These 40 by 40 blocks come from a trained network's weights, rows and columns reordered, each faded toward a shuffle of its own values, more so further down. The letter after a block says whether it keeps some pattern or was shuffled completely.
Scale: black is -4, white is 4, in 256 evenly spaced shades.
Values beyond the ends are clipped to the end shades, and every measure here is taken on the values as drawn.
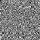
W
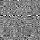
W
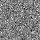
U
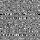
W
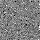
U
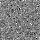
U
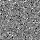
U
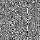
W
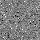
U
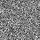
U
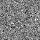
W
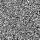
U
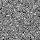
U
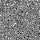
U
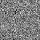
W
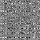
W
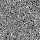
U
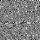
W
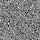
U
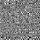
W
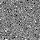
U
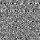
W
